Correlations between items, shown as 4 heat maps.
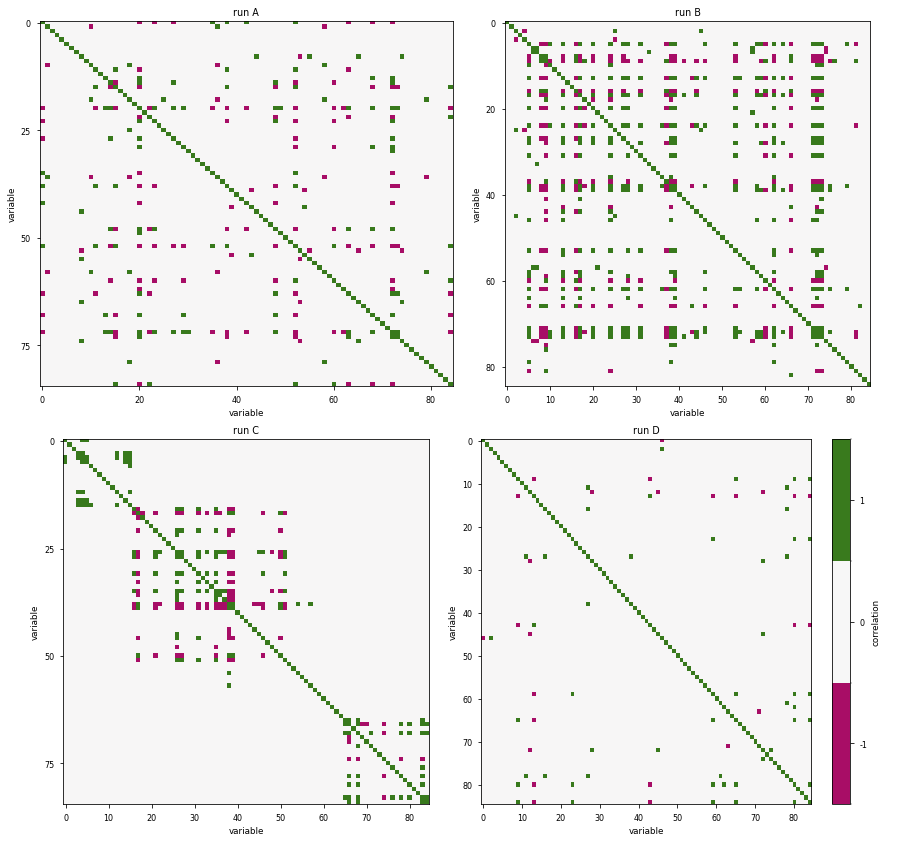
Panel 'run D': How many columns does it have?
85
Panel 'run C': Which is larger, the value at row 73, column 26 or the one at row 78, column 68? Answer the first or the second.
the second
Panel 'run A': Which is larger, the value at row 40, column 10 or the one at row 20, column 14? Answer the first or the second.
the second
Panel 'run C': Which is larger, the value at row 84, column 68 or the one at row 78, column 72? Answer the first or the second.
the first
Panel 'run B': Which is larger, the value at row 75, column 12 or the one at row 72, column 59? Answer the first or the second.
the second
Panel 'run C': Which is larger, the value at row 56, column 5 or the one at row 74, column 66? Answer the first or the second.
the first
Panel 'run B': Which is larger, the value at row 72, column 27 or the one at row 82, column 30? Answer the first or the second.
the first
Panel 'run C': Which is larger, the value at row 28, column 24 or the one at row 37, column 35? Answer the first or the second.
the second
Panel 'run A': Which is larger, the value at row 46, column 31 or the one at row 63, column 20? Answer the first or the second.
the second
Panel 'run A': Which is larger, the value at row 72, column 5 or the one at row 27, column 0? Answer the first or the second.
the first
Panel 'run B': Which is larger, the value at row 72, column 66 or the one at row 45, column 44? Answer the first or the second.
the second
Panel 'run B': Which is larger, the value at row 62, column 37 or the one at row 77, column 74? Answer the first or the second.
the second
